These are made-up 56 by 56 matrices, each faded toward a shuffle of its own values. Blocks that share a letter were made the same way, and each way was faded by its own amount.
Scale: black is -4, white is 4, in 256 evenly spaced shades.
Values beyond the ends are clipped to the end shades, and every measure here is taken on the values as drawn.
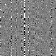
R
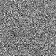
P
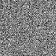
P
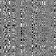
R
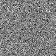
P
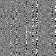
R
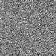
P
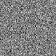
P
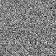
P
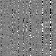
R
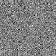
P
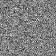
P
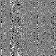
R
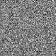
P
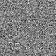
P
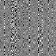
R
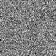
P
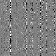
R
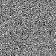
P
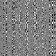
R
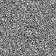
P
